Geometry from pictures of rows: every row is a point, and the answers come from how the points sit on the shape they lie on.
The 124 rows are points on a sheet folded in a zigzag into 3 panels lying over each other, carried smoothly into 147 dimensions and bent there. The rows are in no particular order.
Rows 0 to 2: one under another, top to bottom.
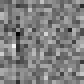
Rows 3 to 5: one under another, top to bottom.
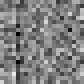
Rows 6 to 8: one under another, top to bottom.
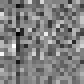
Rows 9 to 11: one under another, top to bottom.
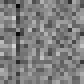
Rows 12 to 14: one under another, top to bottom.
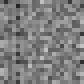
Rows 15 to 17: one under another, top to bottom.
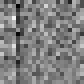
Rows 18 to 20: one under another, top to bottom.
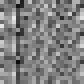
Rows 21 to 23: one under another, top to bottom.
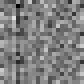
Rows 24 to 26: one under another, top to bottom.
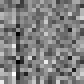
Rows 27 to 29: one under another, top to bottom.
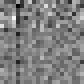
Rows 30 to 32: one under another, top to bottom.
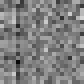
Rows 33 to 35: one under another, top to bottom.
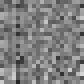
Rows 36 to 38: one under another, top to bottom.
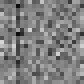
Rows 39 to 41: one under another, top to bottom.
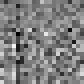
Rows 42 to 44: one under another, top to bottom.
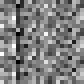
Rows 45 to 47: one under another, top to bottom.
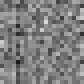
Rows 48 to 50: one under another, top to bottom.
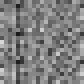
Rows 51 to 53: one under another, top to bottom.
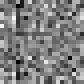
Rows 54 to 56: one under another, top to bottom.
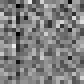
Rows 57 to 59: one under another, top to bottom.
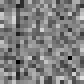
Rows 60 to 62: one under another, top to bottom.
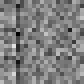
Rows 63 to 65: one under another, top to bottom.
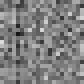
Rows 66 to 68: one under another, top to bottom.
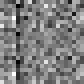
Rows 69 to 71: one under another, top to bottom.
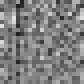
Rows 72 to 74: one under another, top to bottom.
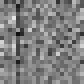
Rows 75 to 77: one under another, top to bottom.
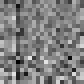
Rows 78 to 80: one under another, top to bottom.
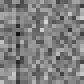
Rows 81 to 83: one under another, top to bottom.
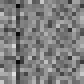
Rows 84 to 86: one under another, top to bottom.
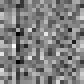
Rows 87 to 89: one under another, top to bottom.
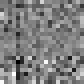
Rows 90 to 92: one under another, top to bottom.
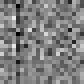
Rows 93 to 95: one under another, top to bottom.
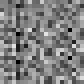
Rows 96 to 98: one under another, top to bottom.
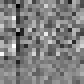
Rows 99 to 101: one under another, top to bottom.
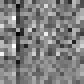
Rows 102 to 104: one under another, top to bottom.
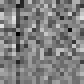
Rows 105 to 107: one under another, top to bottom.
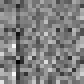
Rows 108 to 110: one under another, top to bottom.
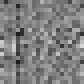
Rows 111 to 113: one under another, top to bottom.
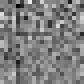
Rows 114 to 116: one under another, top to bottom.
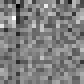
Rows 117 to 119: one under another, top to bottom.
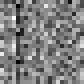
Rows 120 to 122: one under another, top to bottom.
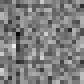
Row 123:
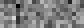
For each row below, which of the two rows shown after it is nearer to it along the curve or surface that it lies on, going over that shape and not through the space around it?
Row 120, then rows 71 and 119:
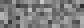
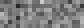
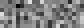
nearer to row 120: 71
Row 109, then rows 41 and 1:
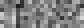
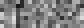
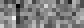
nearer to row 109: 41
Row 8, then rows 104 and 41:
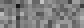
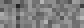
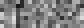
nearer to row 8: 104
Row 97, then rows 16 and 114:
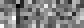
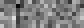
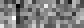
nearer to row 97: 16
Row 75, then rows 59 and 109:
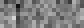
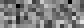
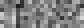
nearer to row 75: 59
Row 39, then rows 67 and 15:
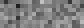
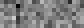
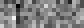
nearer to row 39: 67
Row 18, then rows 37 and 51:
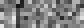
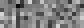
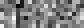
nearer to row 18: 51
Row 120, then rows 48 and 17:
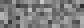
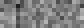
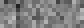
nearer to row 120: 48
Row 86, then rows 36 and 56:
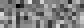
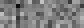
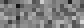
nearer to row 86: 36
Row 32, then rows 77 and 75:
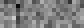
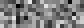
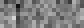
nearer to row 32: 75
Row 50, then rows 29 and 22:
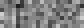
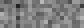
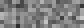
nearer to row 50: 22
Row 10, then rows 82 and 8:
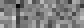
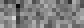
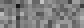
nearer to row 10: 8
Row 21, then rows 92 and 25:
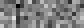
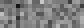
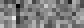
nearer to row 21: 92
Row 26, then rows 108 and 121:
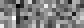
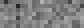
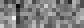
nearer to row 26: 121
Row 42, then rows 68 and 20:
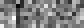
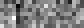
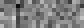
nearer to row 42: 20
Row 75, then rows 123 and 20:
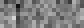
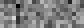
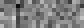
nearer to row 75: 123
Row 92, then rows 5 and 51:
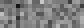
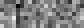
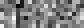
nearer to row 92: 5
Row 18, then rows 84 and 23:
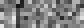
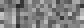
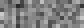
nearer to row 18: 84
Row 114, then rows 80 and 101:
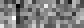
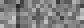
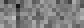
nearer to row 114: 101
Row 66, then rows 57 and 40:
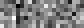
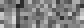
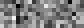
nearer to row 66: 40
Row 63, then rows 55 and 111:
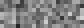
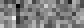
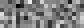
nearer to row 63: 111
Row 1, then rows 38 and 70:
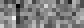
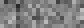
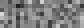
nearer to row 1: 38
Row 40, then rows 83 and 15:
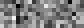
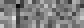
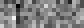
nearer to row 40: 15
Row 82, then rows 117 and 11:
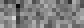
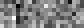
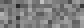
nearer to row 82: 117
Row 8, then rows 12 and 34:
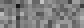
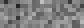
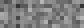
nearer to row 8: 34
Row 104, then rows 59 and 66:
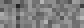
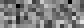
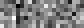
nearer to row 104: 66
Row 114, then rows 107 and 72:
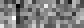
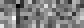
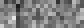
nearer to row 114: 72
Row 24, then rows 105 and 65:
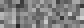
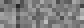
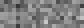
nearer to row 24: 65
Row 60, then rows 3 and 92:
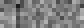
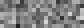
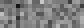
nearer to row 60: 92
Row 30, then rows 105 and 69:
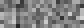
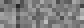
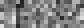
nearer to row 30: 69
